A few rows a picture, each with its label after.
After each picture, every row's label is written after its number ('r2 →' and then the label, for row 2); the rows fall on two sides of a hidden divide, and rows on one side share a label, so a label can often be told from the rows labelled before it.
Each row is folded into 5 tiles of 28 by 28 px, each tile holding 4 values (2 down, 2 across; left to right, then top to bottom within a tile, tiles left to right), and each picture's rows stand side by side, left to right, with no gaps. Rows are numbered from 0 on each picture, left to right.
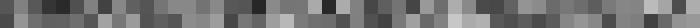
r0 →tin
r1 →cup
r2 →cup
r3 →cup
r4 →cup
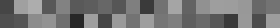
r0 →cup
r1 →cup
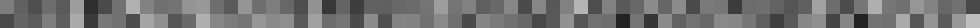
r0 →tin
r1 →cup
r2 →cup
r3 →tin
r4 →tin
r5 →tin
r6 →cup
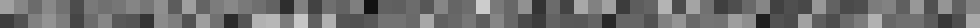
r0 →tin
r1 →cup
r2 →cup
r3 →cup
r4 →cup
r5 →tin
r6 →cup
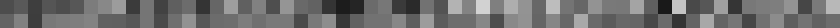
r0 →tin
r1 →tin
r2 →tin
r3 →cup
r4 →tin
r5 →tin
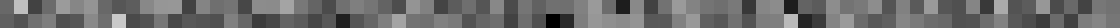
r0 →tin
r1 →tin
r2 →tin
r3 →tin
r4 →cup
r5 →cup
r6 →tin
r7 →tin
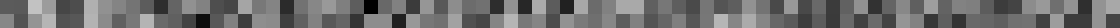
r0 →cup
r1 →cup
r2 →cup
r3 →tin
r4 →cup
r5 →tin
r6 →tin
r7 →tin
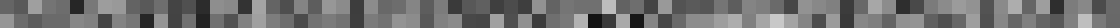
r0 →cup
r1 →tin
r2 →cup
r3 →tin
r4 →cup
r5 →cup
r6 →cup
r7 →cup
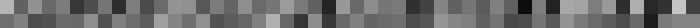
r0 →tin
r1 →cup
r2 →tin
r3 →tin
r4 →tin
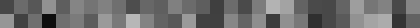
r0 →cup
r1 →tin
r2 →tin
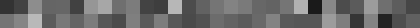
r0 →cup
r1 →cup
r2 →tin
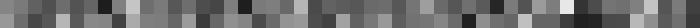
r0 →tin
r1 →tin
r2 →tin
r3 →tin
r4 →tin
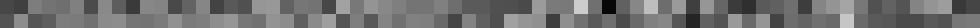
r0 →cup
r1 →tin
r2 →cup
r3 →tin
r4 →tin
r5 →tin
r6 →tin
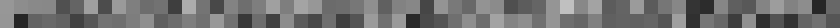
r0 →tin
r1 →tin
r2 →tin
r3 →cup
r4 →tin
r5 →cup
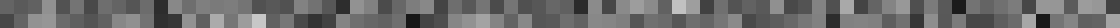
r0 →cup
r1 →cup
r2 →tin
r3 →tin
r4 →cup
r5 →tin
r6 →tin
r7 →cup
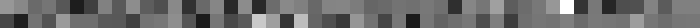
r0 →tin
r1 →cup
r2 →tin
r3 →tin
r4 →tin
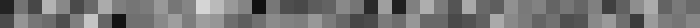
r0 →cup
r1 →cup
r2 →cup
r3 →tin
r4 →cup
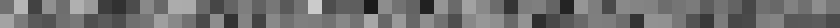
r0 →tin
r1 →cup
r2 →cup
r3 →cup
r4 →cup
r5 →tin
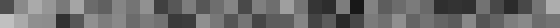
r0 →cup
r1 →tin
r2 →tin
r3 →tin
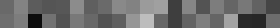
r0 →tin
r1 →tin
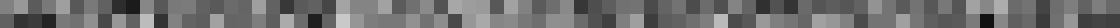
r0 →tin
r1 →tin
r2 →cup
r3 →cup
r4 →tin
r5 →cup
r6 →cup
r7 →tin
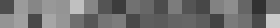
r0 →cup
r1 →cup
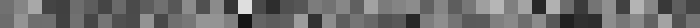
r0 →tin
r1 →cup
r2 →tin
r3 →cup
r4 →tin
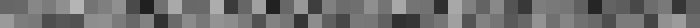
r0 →cup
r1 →cup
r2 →tin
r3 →cup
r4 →tin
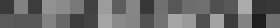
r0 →cup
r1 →cup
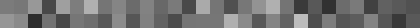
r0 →tin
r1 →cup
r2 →tin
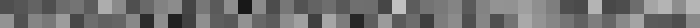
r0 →cup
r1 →tin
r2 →tin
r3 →cup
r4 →cup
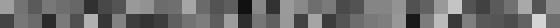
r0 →tin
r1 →tin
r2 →tin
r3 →cup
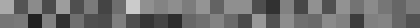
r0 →tin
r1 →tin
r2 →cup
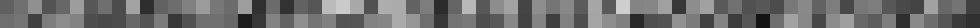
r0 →cup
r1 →cup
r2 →cup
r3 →tin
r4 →cup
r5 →tin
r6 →tin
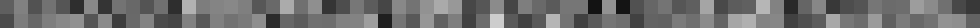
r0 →tin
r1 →tin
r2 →tin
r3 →cup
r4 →tin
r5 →cup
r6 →cup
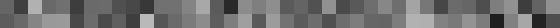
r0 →cup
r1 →cup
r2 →cup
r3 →tin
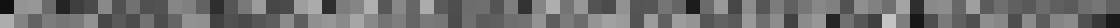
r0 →cup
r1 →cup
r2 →cup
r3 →tin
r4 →cup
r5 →tin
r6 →cup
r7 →tin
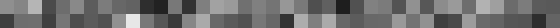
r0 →cup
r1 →cup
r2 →tin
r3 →cup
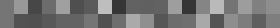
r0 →cup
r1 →cup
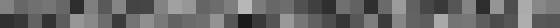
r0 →tin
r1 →cup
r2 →tin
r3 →cup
